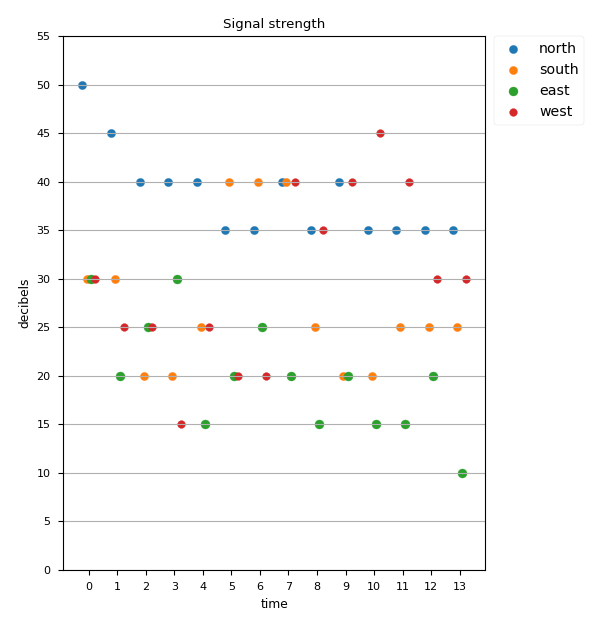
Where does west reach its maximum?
10
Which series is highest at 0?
north
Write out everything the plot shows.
Title: Signal strength
x-axis: time, ticks 0 1 2 3 4 5 6 7 8 9 10 11 12 13
y-axis: decibels, ticks 0 5 10 15 20 25 30 35 40 45 50 55
Legend: north, south, east, west
Values:
north: 50 45 40 40 40 35 35 40 35 40 35 35 35 35
south: 30 30 20 20 25 40 40 40 25 20 20 25 25 25
east: 30 20 25 30 15 20 25 20 15 20 15 15 20 10
west: 30 25 25 15 25 20 20 40 35 40 45 40 30 30
